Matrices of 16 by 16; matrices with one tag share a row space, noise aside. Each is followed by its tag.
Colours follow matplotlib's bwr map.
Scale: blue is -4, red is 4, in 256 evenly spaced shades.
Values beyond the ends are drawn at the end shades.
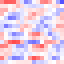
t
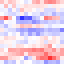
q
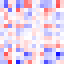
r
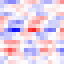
t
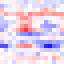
q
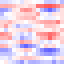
q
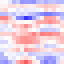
q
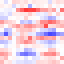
q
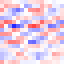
t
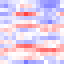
q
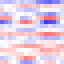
q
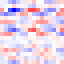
t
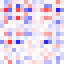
r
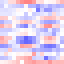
q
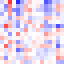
r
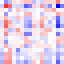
r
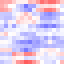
q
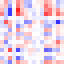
r
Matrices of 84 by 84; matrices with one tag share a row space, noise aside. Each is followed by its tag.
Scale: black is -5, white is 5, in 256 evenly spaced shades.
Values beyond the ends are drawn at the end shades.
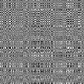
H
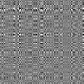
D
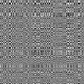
H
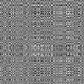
H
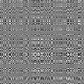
H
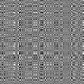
D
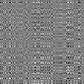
H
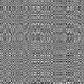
H
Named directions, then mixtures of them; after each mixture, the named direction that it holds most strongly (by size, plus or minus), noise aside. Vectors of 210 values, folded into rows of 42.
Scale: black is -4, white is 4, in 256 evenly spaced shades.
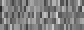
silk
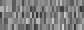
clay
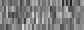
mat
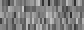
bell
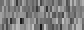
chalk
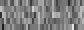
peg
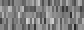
bell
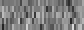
peg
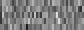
silk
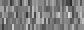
peg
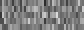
silk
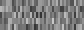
clay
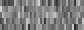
bell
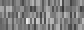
clay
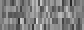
chalk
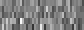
chalk
